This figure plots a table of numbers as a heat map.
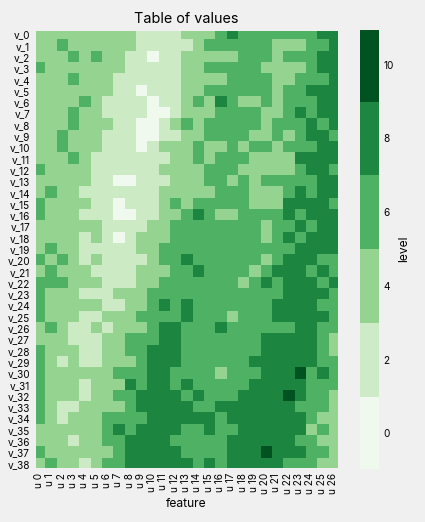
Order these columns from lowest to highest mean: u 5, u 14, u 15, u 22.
u 5, u 14, u 15, u 22
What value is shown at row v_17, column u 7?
2
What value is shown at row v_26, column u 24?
8
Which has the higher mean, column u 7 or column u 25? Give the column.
u 25
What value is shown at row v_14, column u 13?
4
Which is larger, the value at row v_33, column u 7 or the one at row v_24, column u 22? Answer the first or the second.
the second
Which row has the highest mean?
v_37
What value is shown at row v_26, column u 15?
6
